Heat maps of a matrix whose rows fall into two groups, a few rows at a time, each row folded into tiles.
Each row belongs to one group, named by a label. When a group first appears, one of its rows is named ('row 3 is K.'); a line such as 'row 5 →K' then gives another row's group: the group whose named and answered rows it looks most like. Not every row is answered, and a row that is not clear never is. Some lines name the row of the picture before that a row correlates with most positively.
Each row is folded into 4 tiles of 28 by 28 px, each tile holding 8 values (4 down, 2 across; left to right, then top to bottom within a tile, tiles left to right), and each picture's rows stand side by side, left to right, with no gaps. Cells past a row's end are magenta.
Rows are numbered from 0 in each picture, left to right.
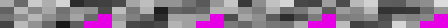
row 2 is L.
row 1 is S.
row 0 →L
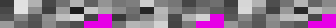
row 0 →S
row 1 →L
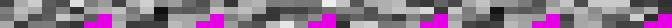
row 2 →S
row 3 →L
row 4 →S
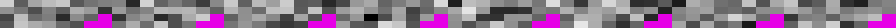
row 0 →L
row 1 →L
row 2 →L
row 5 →L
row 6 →S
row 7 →L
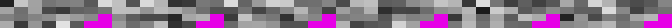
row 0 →S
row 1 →L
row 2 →L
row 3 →S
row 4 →L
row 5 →L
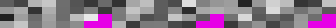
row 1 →S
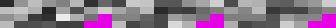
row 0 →S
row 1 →S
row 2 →S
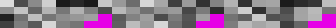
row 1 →L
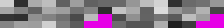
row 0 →L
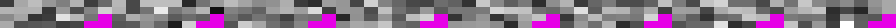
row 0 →S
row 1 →L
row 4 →L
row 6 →L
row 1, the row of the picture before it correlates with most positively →1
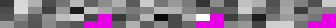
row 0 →S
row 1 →L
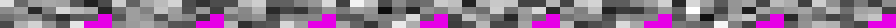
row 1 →L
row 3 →S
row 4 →L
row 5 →S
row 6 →S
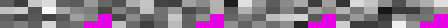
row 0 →L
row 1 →S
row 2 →S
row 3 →S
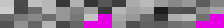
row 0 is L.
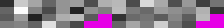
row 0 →S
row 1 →L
